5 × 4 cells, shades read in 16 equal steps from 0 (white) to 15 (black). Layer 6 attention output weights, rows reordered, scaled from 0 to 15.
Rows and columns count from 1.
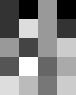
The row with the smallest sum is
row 5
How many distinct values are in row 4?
4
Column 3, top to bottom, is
6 6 6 9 8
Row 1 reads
12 15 6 15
